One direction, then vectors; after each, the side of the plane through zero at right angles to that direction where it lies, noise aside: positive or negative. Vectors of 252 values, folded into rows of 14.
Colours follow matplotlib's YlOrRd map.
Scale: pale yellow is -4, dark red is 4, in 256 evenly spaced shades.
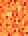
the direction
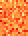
negative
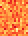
positive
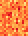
negative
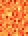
positive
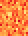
positive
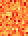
positive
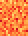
negative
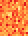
positive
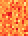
negative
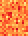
negative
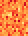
positive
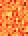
positive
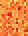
negative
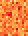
negative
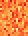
positive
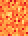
positive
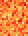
positive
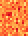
negative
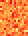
positive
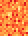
positive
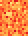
positive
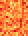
positive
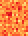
negative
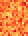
positive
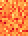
negative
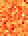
negative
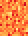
positive
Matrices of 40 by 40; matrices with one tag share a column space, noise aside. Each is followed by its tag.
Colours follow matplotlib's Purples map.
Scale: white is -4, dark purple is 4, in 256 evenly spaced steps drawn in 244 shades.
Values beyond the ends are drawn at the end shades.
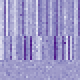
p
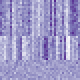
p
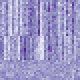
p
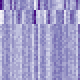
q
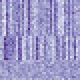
p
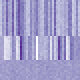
p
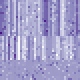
p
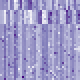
q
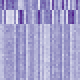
q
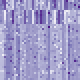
q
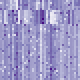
q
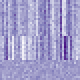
p
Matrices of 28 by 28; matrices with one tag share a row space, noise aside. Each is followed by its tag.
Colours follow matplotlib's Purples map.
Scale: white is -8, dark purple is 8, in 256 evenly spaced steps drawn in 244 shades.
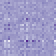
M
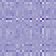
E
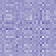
E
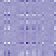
M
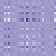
M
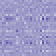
E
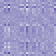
M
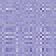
E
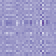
E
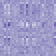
M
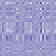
E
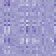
M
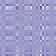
E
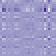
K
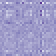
E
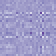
E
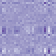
K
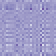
E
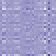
K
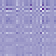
E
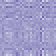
E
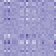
M
